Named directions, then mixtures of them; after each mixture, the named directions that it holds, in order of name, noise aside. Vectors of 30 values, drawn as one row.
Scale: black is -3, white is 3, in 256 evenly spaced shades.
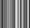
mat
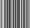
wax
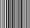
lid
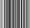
lid, wax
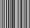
lid, mat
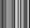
mat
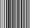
lid, wax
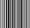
lid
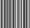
mat, wax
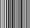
lid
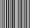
lid, mat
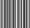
mat, wax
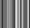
mat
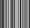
mat, wax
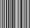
lid, mat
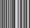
lid, mat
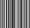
lid, mat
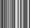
mat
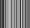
lid, wax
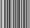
wax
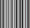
mat, wax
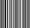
lid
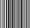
lid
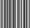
mat, wax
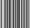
wax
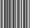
mat, wax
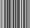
wax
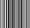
lid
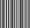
lid, wax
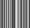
lid, mat
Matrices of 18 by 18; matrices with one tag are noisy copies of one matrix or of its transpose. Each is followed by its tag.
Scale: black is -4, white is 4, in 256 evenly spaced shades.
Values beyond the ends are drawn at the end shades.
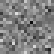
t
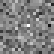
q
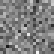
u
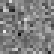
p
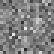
q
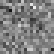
p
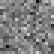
u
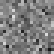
t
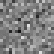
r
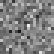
r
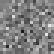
t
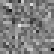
p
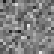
r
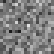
r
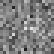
q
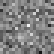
q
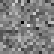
q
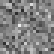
p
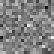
u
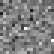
r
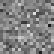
q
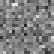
u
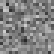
p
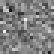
p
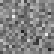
t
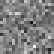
t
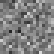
r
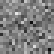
t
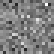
q
